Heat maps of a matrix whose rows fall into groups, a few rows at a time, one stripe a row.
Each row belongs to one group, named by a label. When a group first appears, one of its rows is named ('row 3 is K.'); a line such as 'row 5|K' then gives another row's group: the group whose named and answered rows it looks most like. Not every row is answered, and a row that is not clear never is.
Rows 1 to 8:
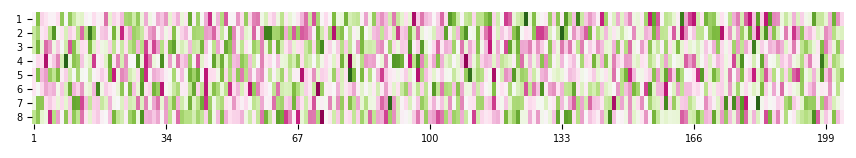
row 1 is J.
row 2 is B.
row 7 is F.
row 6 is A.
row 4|A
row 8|F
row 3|F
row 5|B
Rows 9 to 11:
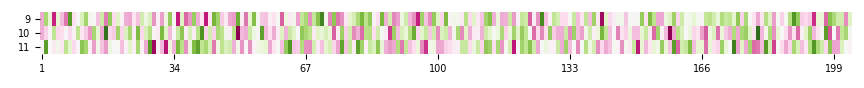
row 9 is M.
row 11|F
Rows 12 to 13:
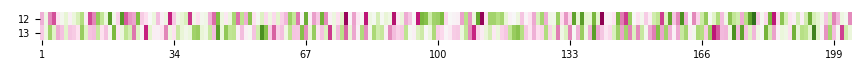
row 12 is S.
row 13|F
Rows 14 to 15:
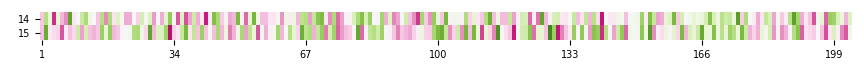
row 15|M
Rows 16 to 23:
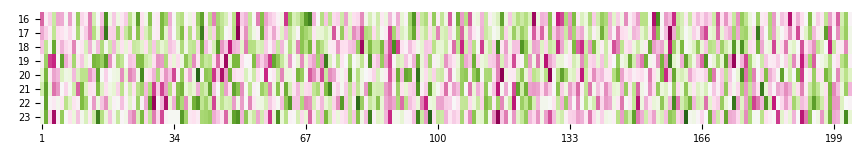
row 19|B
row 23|B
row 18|M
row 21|F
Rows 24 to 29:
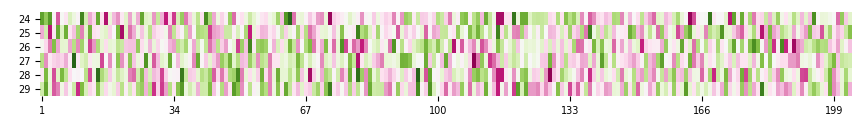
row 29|F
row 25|B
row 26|S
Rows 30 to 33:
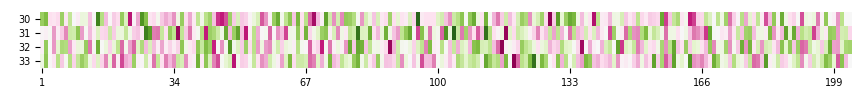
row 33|J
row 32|B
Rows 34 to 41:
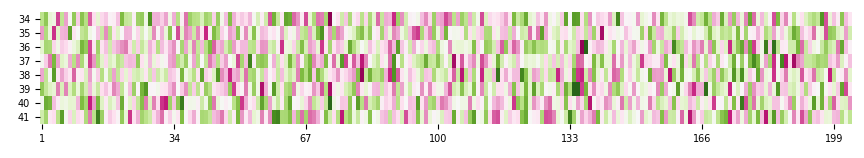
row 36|J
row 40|F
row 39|J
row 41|B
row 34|F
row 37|S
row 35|M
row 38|M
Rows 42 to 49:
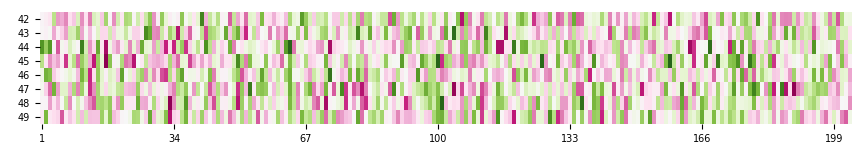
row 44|J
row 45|S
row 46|F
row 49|M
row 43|A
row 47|S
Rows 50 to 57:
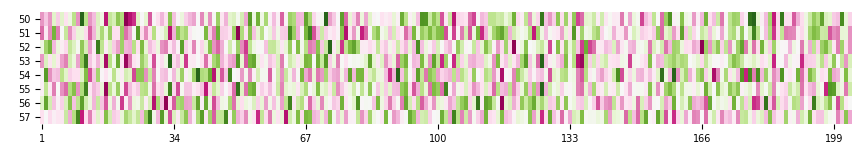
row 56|J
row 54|F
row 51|S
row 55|M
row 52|J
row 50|S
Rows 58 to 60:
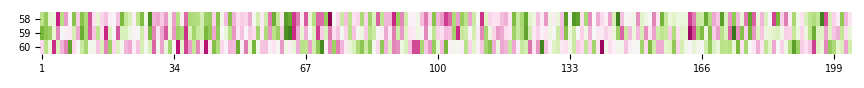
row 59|F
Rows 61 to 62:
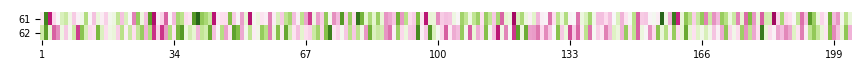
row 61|F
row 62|F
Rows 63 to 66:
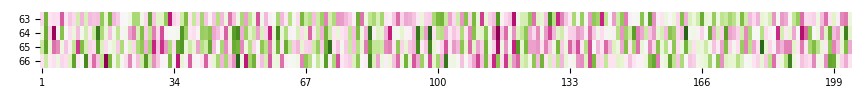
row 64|B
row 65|F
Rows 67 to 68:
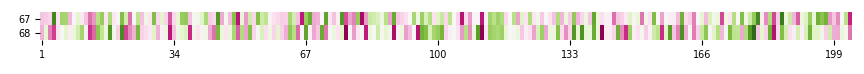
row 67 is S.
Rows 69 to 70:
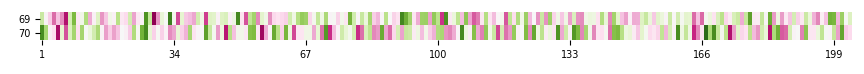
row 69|A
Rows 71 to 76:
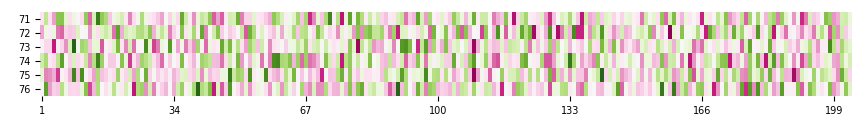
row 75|S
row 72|M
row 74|B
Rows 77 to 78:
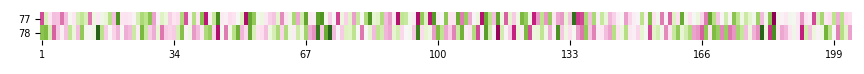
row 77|M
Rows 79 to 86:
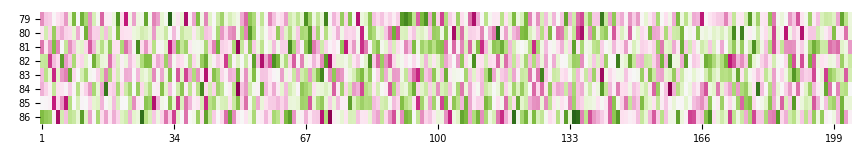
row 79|A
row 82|B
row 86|J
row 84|A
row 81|S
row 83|M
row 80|M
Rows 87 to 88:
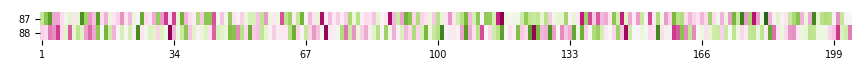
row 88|S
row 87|J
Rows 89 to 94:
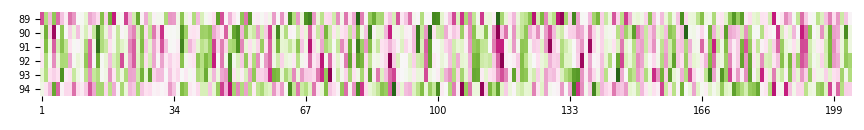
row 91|B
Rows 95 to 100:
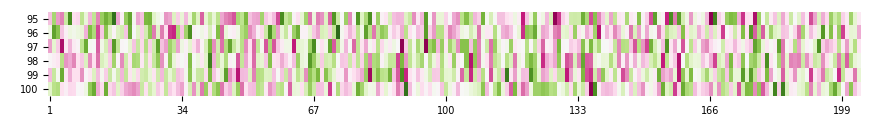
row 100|J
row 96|F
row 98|A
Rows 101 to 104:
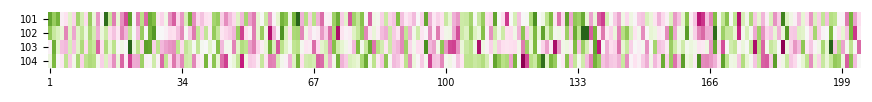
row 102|J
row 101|J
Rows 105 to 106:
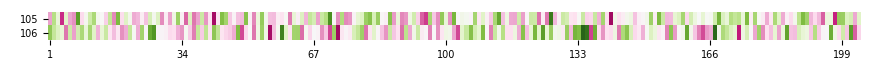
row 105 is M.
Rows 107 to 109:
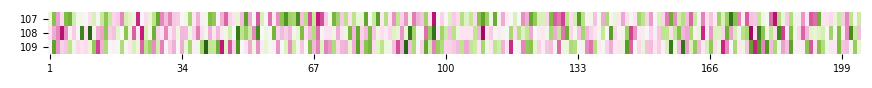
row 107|B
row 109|F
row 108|S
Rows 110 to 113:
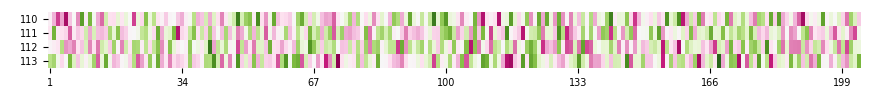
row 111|M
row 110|S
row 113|B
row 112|A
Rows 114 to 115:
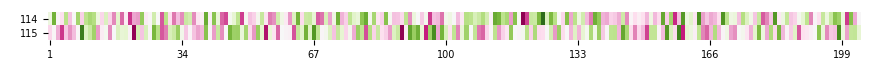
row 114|J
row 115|A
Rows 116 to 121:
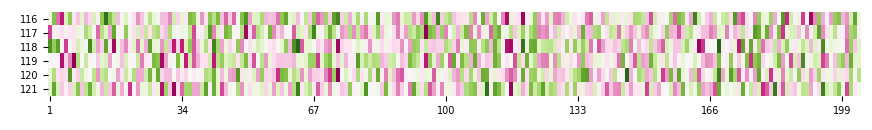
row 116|B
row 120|B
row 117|A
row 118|J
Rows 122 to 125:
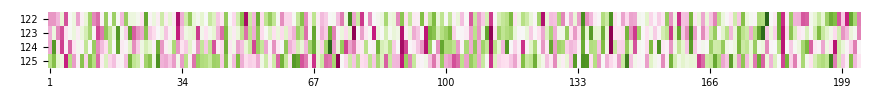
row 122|S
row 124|M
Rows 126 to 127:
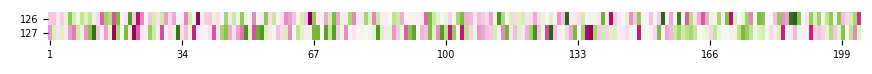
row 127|M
